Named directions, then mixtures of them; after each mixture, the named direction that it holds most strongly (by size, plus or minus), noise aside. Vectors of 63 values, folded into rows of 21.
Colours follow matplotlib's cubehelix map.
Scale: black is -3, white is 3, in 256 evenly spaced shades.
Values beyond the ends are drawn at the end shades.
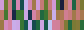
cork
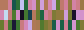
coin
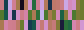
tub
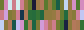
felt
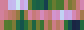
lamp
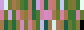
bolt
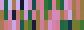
tub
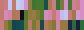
lamp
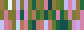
felt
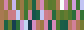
cork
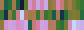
lamp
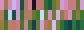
tub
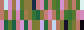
bolt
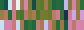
felt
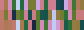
cork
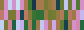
felt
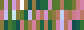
tub
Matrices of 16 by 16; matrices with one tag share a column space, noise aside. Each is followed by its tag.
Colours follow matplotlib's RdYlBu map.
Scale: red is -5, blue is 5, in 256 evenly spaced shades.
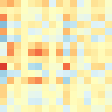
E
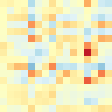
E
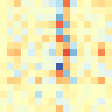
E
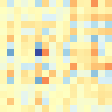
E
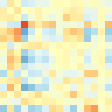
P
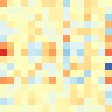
E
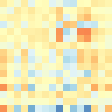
P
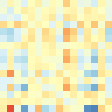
P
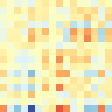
P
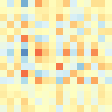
E
